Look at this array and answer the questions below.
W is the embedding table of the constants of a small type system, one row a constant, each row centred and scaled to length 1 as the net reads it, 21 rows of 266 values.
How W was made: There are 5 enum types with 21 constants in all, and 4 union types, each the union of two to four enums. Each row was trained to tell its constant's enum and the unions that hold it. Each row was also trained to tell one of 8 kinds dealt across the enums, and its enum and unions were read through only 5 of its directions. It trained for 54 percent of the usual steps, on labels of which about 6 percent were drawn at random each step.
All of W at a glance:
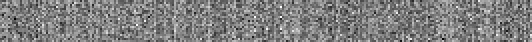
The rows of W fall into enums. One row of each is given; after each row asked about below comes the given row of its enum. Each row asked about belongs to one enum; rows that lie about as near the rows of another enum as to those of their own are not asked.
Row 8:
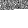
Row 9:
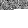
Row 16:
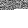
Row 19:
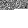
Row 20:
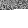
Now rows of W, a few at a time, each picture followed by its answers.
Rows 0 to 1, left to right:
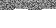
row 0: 16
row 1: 16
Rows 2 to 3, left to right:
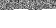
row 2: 8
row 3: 8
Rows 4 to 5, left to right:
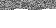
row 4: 16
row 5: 9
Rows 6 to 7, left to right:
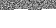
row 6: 9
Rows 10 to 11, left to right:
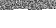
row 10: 8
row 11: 9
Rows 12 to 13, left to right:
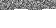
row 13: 9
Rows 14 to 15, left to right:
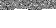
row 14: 16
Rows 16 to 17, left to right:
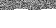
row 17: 8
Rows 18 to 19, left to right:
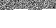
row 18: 8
